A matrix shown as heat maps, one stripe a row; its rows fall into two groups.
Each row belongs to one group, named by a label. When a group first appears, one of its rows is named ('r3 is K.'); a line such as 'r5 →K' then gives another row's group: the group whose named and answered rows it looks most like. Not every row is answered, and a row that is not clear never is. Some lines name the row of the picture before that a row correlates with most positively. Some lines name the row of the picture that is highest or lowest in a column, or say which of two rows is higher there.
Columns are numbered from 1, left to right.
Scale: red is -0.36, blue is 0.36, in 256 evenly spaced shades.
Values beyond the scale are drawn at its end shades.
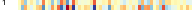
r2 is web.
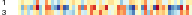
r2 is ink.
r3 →ink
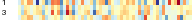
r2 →web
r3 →web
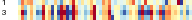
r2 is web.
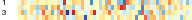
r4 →ink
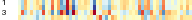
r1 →web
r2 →web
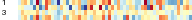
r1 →ink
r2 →ink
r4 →ink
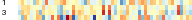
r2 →ink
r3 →ink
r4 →web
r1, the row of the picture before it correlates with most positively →2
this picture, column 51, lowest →1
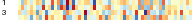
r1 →web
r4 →ink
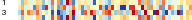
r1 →web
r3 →ink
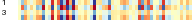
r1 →web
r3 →web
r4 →web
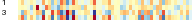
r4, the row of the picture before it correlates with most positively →2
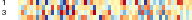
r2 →web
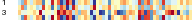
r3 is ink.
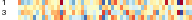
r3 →ink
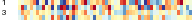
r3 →ink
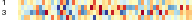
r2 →ink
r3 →ink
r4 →web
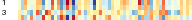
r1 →web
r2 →web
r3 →ink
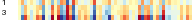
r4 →web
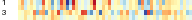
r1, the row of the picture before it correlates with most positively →1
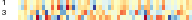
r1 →web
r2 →web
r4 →ink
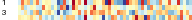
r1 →ink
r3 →ink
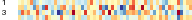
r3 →ink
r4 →ink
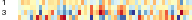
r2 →ink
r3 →ink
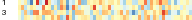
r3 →ink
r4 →web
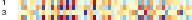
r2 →web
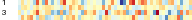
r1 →ink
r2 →ink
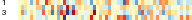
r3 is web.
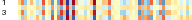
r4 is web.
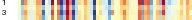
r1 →web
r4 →web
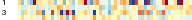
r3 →web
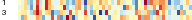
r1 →ink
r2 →ink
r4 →web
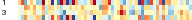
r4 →web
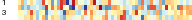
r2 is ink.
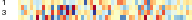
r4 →ink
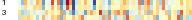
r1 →web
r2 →web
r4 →ink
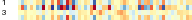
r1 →web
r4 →web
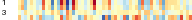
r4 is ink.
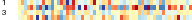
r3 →web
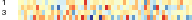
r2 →ink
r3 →web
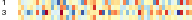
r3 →ink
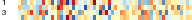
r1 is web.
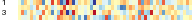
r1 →web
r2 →ink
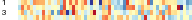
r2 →ink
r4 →ink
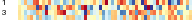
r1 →ink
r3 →ink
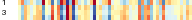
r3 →web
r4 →web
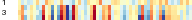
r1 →ink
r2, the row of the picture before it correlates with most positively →1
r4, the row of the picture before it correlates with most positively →1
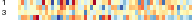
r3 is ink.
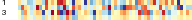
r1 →ink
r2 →ink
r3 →web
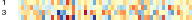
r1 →web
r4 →web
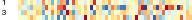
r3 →web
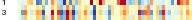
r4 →web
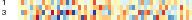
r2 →ink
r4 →ink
